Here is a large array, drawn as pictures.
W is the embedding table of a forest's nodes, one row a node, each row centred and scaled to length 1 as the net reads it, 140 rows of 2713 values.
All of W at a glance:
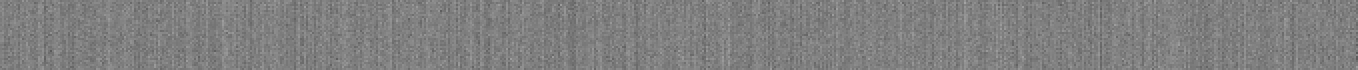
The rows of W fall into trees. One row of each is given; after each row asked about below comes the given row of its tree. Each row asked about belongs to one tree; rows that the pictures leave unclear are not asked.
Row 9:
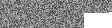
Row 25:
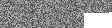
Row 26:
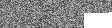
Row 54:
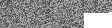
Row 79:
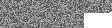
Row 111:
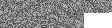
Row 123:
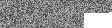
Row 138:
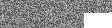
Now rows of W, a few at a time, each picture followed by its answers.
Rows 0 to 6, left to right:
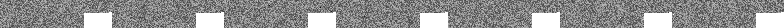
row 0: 9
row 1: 25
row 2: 138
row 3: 25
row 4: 123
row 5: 25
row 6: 25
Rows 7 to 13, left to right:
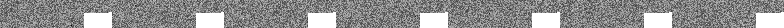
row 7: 123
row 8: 9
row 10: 9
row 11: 138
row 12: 25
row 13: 26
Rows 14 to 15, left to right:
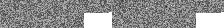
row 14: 79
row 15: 54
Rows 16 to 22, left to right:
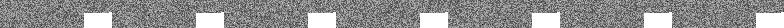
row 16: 9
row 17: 25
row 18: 111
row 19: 9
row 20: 54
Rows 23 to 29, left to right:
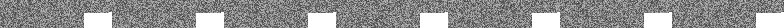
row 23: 79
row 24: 138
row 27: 9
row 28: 111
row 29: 26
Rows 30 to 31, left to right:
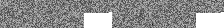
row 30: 123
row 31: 26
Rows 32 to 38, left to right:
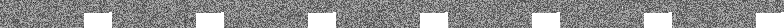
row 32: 79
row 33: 25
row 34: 9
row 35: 26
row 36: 123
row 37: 123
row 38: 138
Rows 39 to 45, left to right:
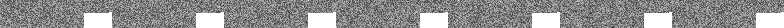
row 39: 54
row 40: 123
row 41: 9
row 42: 123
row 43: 25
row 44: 25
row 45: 123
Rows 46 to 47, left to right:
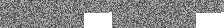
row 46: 79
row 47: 9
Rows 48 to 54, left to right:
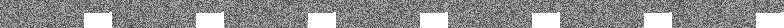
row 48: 79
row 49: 79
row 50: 123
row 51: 9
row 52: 9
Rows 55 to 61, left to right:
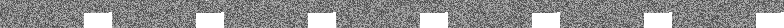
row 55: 123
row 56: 79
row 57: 54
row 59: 25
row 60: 111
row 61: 26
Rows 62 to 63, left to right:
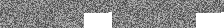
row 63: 138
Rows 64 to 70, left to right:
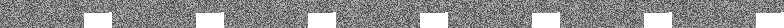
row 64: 25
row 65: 9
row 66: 54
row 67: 25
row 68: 111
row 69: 25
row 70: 54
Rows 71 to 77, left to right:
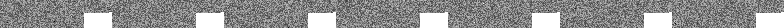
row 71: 111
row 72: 123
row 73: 79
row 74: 54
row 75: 54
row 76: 9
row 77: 9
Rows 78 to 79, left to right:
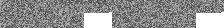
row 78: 123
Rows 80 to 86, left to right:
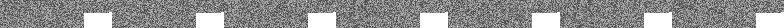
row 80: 138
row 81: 25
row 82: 9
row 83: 79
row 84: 138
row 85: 79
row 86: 54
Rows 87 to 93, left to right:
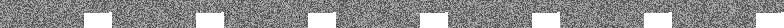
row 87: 9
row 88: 138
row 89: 79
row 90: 54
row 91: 79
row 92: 123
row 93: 25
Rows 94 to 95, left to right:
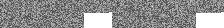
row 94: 26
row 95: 111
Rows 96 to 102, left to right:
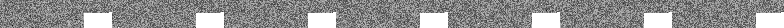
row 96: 138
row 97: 123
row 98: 138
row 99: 54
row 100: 111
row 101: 123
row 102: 111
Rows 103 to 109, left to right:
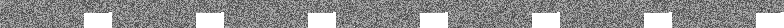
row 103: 123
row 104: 111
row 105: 138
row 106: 138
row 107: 9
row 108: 9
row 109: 123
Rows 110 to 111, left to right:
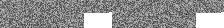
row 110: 26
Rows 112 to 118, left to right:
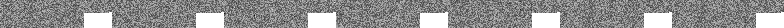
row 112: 25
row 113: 79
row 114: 138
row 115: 79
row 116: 138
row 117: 25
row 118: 25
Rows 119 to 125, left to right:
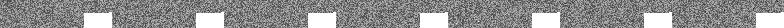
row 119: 54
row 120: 79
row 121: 79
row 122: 26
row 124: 25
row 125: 123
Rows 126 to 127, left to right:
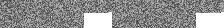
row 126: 54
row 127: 9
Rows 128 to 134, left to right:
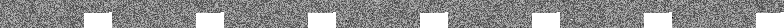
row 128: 25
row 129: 123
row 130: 111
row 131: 9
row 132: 26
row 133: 138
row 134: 123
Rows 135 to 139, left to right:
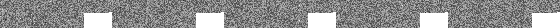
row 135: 26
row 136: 123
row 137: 54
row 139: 25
